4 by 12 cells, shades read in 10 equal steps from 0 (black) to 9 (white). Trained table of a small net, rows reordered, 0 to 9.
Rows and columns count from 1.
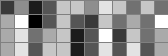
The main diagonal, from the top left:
2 9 4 7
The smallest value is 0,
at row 2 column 3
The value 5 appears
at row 1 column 2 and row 1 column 7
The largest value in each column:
6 9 4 7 7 7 5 9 7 8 7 9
